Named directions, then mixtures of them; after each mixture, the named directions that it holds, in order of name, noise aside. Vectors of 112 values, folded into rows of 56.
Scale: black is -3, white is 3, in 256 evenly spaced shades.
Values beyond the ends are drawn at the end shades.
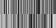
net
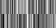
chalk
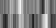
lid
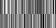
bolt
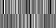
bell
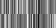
chalk, net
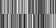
bolt, chalk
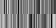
net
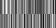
bolt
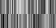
chalk, lid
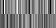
bell, chalk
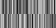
bolt, chalk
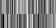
chalk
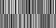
bell, bolt
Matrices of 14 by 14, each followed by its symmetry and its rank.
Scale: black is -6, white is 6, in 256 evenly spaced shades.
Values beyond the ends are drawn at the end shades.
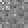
symmetric, rank three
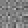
antisymmetric, rank two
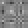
symmetric, rank two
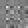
symmetric, rank two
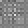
symmetric, rank two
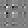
symmetric, rank one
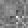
symmetric, rank three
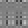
neither, rank one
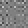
antisymmetric, rank two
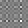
symmetric, rank one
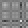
symmetric, rank one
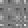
symmetric, rank two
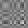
symmetric, rank one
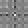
symmetric, rank two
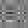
neither, rank one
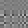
neither, rank one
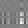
neither, rank one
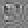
antisymmetric, rank two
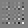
symmetric, rank one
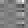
neither, rank one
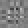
antisymmetric, rank two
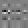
neither, rank one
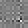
symmetric, rank two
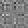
antisymmetric, rank two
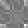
symmetric, rank three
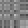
symmetric, rank one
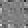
antisymmetric, rank two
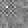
symmetric, rank three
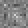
symmetric, rank three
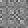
symmetric, rank three
